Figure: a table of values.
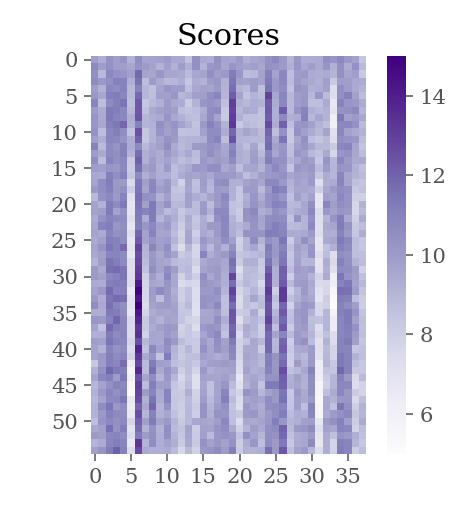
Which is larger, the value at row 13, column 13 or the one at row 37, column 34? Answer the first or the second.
the second
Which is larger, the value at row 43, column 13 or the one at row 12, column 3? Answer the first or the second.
the second
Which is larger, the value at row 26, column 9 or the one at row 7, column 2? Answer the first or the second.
the second
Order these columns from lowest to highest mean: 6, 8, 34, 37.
37, 8, 34, 6
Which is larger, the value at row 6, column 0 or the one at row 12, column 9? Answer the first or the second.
the first
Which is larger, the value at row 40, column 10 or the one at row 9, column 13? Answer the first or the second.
the first
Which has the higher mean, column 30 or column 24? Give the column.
24
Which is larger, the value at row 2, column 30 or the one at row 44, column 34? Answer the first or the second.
the second
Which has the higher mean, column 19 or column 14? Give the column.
19
